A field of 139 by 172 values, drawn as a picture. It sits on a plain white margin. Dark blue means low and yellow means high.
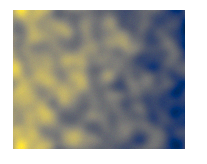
Grain: smooth. Odd rows or columns: none. Stripes: none. Slope: up to the left.
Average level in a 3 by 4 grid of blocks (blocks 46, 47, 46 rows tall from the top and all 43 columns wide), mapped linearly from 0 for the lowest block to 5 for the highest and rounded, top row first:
4320 | 5420 | 5320
